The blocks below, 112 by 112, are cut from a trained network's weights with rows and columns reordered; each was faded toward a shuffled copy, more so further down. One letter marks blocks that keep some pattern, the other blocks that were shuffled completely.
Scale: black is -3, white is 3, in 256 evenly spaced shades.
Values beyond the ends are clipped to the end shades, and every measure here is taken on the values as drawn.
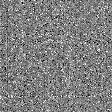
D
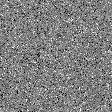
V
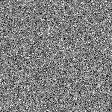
V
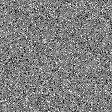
V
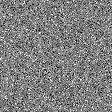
V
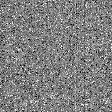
D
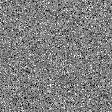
D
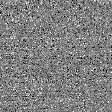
D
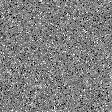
V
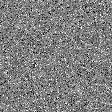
V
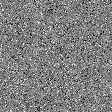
V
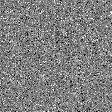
D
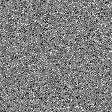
V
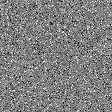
V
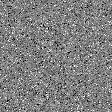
V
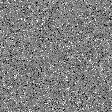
V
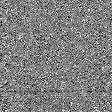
D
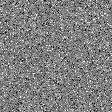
V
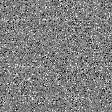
D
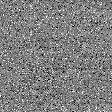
D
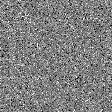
D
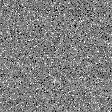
D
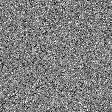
V
